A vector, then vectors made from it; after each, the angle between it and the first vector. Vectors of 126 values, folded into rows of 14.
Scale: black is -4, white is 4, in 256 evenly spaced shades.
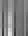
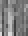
nearly parallel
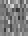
orthogonal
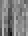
nearly opposite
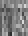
partly opposed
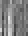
nearly parallel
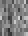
partly opposed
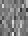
orthogonal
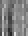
nearly opposite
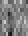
partly opposed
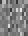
orthogonal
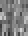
partly opposed
